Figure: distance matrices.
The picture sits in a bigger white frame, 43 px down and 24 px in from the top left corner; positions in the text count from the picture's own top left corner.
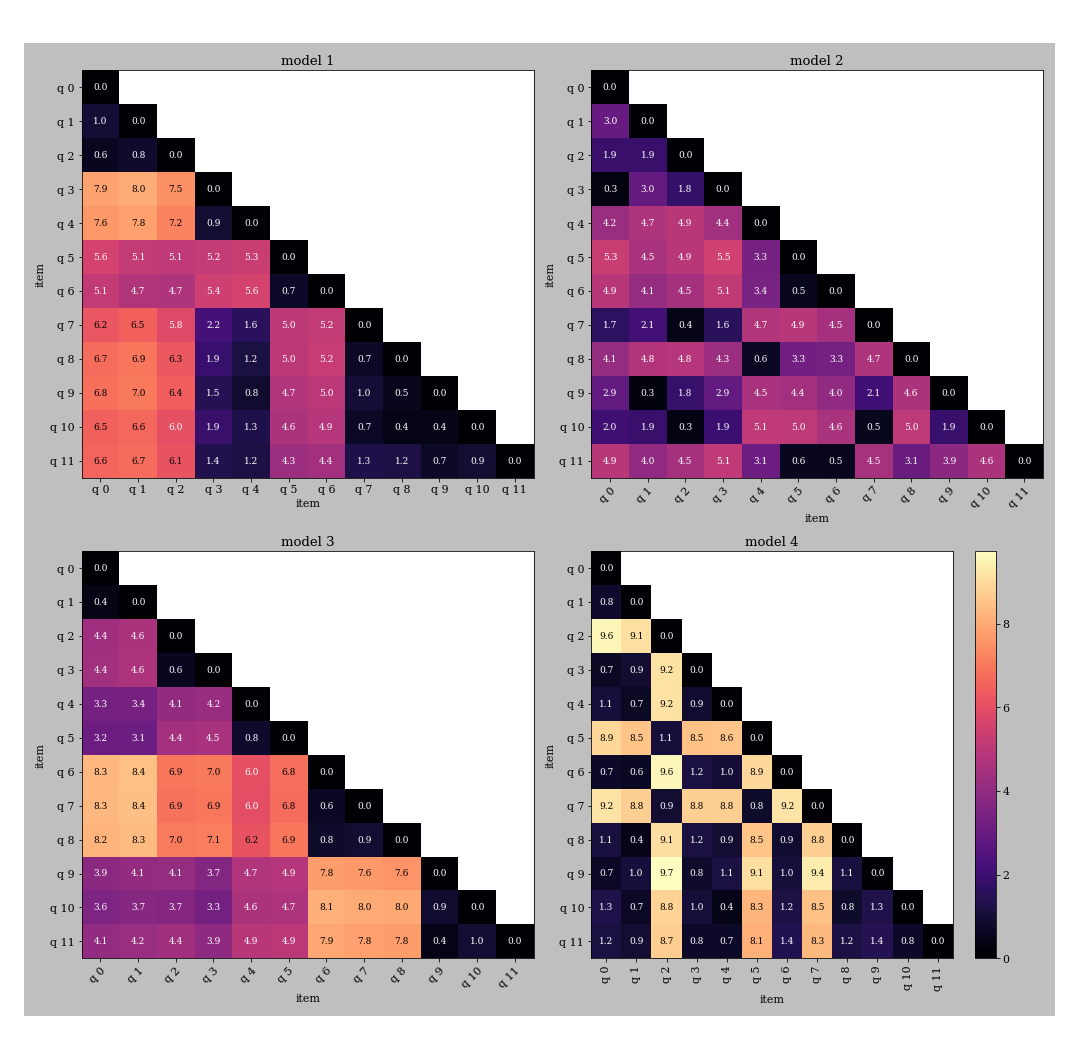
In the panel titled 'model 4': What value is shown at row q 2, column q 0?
9.6
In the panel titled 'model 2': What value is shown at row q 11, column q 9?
3.9
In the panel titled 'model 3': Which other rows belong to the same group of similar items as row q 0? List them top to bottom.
q 1
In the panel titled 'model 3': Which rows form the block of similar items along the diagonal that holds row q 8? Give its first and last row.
q 6 to q 8
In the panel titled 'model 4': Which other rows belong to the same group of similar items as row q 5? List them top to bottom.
q 2, q 7
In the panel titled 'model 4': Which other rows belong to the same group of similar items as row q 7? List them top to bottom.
q 2, q 5
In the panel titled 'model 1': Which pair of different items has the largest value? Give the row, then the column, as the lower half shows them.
q 3, q 1
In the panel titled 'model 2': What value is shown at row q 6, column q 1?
4.1
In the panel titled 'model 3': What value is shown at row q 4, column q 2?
4.1
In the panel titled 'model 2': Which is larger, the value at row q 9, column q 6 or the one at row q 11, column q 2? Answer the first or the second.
the second
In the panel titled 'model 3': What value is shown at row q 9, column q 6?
7.8
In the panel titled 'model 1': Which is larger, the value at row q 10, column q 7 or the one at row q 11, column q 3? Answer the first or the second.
the second
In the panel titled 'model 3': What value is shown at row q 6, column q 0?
8.3
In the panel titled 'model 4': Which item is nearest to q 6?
q 1
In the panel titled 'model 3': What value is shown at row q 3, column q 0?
4.4
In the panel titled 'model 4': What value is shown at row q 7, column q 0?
9.2
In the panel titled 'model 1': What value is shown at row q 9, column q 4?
0.8
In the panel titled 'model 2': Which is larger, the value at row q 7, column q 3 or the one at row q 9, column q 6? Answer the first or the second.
the second
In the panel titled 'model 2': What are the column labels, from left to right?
q 0, q 1, q 2, q 3, q 4, q 5, q 6, q 7, q 8, q 9, q 10, q 11
